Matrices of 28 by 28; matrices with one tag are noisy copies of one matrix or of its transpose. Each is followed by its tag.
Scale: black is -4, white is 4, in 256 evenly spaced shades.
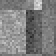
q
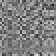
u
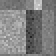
q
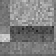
q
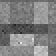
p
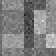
p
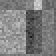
q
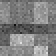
p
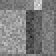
q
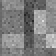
p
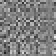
u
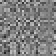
u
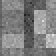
p
